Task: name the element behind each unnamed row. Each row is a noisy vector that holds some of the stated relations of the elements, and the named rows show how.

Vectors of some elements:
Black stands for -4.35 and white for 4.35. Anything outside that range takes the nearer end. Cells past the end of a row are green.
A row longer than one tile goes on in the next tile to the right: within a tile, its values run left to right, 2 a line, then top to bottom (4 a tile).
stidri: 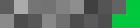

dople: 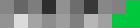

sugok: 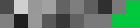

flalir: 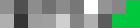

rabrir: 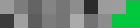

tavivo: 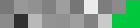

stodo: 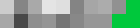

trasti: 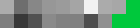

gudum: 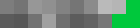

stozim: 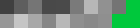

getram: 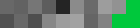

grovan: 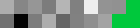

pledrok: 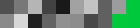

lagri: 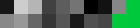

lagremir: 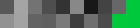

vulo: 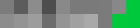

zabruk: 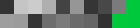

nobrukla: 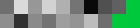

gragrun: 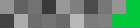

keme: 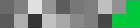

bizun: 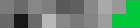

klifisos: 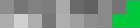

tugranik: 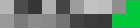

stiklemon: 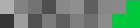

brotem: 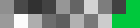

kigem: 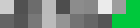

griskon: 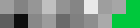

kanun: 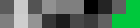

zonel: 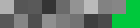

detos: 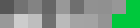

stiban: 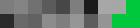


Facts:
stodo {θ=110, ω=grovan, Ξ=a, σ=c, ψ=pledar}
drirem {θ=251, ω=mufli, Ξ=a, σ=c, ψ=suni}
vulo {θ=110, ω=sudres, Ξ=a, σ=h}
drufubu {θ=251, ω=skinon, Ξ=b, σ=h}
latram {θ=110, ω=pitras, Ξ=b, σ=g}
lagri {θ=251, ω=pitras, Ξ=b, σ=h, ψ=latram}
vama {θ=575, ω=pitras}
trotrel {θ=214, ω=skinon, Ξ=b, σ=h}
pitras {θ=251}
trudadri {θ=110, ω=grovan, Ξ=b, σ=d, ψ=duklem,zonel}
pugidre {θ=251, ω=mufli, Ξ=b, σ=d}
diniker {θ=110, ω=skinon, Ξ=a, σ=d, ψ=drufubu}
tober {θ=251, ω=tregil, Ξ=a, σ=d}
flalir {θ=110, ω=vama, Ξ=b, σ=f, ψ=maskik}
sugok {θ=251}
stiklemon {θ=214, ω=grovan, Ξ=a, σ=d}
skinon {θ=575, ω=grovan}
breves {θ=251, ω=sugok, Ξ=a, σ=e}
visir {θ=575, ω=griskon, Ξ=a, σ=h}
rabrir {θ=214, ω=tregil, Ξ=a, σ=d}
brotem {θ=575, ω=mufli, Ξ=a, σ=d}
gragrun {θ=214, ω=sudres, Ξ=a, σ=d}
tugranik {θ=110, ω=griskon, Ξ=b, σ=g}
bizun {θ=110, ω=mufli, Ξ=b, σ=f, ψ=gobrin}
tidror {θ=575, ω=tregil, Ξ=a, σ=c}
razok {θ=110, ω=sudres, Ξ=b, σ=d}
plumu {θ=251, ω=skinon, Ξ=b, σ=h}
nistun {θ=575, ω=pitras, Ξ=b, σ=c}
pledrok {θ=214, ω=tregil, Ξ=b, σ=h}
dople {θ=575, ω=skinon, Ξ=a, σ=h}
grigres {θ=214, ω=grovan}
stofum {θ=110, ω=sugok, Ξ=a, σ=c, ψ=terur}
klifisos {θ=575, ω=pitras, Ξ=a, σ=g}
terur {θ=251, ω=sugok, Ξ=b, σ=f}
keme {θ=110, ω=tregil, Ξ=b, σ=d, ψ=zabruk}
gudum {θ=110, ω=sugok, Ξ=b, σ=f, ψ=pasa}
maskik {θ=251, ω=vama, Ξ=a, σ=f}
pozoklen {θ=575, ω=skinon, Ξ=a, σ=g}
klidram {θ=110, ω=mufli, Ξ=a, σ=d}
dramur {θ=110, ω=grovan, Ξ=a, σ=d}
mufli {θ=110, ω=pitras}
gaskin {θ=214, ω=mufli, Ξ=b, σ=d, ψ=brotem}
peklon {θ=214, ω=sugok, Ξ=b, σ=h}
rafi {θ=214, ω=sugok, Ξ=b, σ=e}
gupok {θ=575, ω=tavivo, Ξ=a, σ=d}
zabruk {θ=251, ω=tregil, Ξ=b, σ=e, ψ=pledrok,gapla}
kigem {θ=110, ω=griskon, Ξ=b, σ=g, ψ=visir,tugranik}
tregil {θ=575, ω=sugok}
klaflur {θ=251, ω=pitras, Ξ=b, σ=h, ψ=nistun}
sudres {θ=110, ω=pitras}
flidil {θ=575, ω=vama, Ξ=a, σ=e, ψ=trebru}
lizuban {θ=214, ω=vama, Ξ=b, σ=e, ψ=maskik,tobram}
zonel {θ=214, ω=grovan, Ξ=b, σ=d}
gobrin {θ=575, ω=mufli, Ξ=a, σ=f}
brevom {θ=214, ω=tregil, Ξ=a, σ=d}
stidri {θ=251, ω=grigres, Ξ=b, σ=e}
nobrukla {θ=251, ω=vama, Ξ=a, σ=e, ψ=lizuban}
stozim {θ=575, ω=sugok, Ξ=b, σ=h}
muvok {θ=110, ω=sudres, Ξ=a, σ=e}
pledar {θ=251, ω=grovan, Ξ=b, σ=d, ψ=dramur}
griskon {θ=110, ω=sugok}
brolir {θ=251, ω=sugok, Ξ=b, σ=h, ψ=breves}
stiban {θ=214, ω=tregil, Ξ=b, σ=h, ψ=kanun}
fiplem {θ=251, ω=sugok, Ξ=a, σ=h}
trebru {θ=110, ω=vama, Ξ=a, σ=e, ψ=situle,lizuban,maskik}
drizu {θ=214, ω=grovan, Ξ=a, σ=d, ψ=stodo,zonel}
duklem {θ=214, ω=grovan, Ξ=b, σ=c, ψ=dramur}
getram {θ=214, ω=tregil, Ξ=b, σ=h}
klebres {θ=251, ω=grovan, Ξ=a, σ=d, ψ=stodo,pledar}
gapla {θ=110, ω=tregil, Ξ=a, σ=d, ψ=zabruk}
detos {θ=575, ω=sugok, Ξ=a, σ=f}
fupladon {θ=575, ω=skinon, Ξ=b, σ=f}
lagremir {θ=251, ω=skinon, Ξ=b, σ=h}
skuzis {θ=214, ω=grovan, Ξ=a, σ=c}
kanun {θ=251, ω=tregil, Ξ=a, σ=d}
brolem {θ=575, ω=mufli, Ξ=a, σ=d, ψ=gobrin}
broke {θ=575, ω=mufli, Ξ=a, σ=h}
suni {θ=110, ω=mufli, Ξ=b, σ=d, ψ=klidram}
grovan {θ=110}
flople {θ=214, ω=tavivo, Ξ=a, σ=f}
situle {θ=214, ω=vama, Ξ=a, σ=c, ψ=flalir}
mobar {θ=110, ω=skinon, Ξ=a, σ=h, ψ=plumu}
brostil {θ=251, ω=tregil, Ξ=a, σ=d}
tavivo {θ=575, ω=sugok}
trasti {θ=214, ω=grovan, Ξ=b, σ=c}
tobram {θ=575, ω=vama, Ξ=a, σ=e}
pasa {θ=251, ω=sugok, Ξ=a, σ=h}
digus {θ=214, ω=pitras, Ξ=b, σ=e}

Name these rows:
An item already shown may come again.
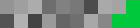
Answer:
mobar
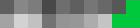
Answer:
broke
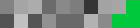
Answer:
mobar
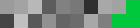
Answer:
mobar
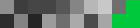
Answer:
gaskin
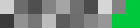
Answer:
diniker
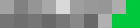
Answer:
skuzis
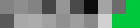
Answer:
brolem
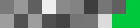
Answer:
drirem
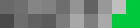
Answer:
flople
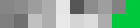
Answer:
flidil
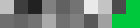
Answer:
suni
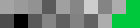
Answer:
grigres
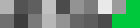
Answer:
kigem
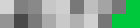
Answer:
trebru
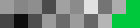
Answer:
grigres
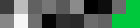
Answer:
pasa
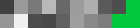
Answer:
breves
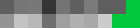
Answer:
broke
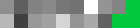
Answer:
flalir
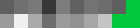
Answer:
broke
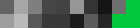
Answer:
plumu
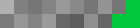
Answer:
dramur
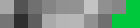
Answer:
lizuban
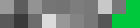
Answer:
trudadri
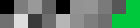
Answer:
brolir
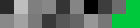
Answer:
fiplem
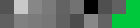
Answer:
klebres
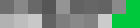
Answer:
gobrin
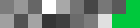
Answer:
drirem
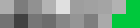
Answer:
skuzis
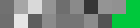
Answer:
gapla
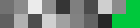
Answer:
keme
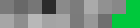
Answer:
fupladon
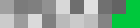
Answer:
tobram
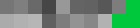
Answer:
gobrin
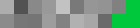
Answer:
muvok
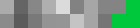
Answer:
muvok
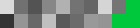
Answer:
diniker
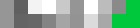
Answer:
stofum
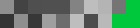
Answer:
gaskin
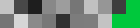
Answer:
klidram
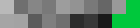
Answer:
latram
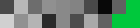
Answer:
maskik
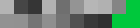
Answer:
tugranik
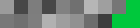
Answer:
razok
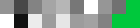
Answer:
nistun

